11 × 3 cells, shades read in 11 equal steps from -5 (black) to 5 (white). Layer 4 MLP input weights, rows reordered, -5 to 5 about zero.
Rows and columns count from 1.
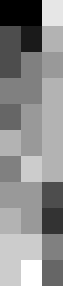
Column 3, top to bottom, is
4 2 1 2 2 2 2 -2 -3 0 -1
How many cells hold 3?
4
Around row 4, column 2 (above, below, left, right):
0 1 0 2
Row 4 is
0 0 2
